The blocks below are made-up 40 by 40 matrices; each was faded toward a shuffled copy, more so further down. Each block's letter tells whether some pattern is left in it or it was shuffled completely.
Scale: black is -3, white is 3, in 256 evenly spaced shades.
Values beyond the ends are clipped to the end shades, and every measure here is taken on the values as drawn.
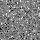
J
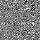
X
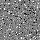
J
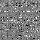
X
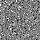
J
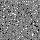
J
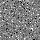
J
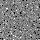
J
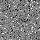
J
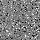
J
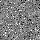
J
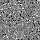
J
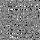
X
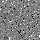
J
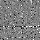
X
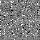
X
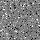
J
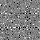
X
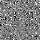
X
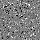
J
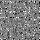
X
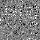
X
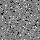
J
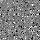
X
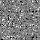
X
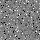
J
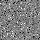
J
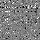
X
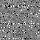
X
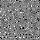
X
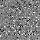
X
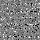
X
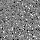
J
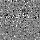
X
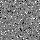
J
